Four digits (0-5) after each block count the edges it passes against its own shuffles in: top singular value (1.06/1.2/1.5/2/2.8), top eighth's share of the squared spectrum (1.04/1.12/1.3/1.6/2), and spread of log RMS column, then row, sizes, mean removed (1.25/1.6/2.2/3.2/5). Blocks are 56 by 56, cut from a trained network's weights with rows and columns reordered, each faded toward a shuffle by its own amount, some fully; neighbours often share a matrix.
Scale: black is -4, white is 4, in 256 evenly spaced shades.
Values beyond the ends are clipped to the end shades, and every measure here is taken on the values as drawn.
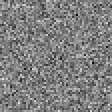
0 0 0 0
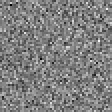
2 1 0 0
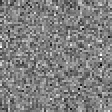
4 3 2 0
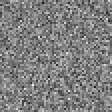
1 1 0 0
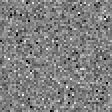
0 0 0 0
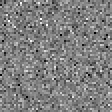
0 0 0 0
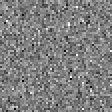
1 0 0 0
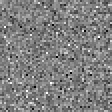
0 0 0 0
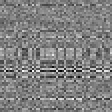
5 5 1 4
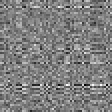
5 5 2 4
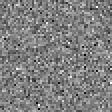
0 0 1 0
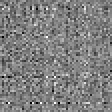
3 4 2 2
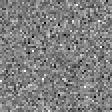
0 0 0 0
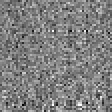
3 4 1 2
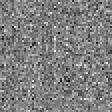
3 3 1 2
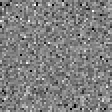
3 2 0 1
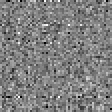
3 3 1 2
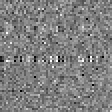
4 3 1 2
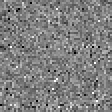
2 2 0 1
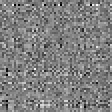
4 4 1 3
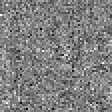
1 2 0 0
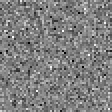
1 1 0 0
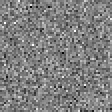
1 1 0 0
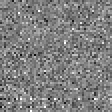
3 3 1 2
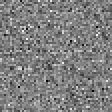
2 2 0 1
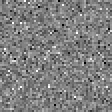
1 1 0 0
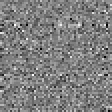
3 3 1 2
